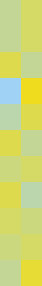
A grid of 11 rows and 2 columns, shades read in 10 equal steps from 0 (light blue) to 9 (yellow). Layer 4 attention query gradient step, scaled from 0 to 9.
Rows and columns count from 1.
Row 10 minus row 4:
5 -3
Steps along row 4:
up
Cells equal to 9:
1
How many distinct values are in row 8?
2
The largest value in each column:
7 9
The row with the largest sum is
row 11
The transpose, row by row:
4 4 7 0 3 7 5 7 6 5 4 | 6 6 4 9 7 4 6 3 5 6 8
